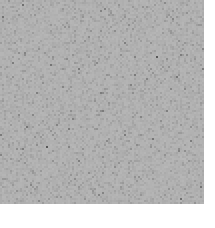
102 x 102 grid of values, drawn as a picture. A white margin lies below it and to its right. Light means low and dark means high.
Average level on the scale: 30%. Symmetry: a half turn. Stripes: none. Histogram: skewed, a long tail of high values. Slope: none. Grain: fine.
